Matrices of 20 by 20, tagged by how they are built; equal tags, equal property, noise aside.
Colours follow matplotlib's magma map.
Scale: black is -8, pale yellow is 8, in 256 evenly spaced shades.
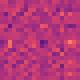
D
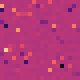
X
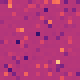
X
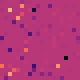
X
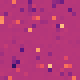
X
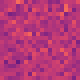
D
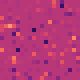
X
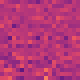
D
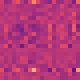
D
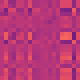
D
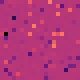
X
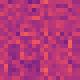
D
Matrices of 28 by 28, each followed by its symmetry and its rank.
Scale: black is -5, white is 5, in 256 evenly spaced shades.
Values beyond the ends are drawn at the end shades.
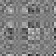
symmetric, rank two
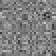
neither, rank five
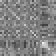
symmetric, rank five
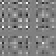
symmetric, rank two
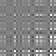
symmetric, rank one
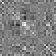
symmetric, rank five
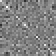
symmetric, rank five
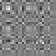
symmetric, rank two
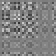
symmetric, rank two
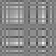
symmetric, rank one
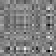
antisymmetric, rank two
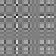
symmetric, rank one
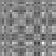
symmetric, rank two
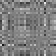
antisymmetric, rank two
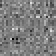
neither, rank five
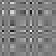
symmetric, rank one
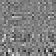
neither, rank five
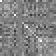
symmetric, rank five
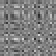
antisymmetric, rank two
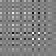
symmetric, rank one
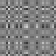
symmetric, rank one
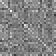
symmetric, rank five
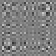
antisymmetric, rank two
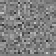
neither, rank five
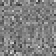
neither, rank five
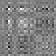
symmetric, rank two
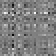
antisymmetric, rank two
